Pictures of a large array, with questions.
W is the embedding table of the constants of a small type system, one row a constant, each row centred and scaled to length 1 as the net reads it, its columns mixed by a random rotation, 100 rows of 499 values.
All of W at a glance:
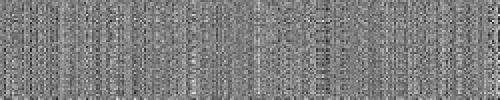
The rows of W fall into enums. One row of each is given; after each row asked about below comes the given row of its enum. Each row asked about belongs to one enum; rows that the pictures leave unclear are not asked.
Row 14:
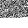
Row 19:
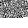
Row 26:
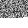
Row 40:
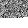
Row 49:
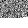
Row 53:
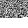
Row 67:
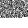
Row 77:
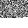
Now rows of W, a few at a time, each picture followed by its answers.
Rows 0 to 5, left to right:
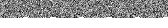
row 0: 40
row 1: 67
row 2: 53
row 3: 14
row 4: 53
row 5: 26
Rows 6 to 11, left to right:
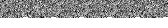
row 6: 49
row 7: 77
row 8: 40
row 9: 40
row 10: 40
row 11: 77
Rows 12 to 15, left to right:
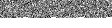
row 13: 19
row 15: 67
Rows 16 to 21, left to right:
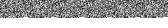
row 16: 26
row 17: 77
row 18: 19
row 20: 77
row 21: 77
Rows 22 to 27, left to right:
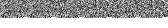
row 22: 40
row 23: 40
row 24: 19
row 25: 67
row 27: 67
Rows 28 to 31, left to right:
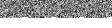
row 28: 14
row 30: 40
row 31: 49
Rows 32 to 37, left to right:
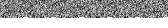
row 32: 40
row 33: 77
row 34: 19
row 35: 77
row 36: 77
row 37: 26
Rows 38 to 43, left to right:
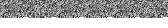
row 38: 40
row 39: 77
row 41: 40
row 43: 53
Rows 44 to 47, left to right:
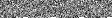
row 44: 77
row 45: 14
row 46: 19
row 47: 77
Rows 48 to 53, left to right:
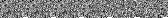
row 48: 49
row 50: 49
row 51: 40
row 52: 67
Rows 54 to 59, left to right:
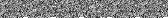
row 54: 40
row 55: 14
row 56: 26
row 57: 77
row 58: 40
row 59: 40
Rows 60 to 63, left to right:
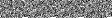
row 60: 67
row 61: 14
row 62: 14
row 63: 49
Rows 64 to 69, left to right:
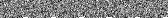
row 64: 19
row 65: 26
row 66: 49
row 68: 77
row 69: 53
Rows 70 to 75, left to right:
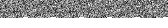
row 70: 26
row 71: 14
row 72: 26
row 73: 19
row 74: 14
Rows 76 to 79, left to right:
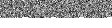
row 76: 67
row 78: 26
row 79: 49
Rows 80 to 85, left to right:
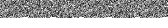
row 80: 14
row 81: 67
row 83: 14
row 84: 49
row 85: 14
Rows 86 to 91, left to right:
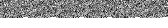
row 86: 19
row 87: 14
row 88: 40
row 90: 77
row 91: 14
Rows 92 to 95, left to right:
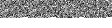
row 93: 14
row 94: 77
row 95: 67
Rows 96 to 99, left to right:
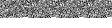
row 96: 14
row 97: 19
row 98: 19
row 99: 19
